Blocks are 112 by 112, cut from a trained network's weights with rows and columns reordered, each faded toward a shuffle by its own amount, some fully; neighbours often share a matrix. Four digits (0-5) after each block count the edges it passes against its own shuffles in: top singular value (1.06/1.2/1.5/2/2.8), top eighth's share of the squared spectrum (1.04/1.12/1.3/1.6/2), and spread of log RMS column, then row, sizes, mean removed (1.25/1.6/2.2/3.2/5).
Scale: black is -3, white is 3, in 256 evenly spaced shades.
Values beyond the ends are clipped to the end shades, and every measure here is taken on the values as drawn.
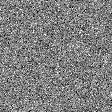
0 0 0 0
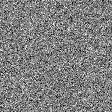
2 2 0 0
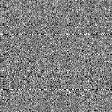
3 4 2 3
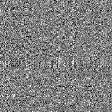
3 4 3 3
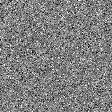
1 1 0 0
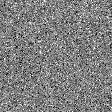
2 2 0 0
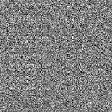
4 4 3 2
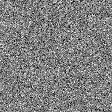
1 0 0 0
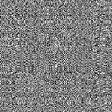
4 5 3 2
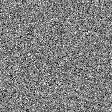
0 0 0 0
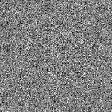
3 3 2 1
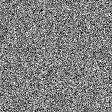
1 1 0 0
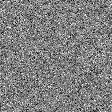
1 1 0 0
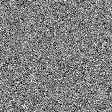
2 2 0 0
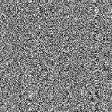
4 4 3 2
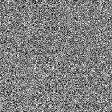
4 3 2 1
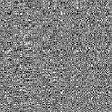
4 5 3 3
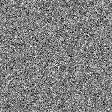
2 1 0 0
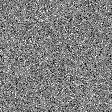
0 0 0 0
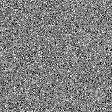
2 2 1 1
